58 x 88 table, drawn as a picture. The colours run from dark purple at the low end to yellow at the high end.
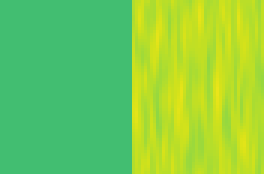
The table splits into one row of 2 panels. Panel 1,1: high, flat. Panel 1,2: very high, streaked downward, faint in contrast.
